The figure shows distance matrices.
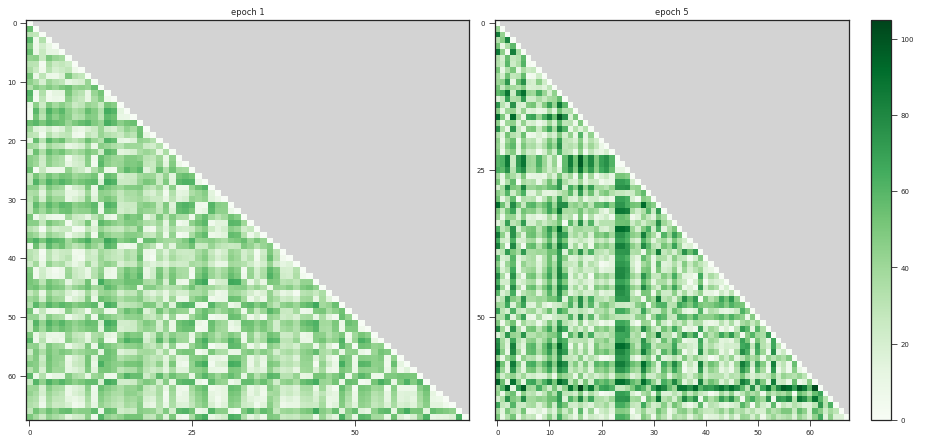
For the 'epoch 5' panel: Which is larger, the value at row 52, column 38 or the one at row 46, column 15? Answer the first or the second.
the second
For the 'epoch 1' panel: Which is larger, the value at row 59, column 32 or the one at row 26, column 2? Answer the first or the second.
the first
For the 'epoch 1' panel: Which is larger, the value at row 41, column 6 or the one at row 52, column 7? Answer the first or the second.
the second
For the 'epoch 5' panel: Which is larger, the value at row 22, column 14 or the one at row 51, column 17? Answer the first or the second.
the first
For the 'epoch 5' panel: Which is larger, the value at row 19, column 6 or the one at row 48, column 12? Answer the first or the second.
the second
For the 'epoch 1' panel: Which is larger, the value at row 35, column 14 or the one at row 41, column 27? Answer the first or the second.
the second
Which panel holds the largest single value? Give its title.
epoch 5
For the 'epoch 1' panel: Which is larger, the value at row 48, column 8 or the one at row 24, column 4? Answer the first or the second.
the first
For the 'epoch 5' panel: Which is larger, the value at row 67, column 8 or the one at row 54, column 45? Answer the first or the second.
the second
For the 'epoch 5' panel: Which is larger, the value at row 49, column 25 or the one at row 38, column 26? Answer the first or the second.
the first
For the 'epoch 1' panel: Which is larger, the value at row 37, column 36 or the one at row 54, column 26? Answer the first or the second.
the second
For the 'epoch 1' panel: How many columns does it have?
68
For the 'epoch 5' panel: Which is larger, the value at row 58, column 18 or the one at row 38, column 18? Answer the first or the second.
the first
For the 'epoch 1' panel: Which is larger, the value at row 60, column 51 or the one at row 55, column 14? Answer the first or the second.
the first
